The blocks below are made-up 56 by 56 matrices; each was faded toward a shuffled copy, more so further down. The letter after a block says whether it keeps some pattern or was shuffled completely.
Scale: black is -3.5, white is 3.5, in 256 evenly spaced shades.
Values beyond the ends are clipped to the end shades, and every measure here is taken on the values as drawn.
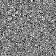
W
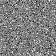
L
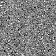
W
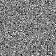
W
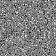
W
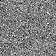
L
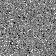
L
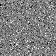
L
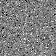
L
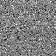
W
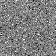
W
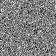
L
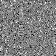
W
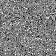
W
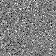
W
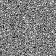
W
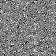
W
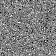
L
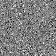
W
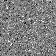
L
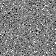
W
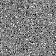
W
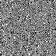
W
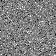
L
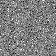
L
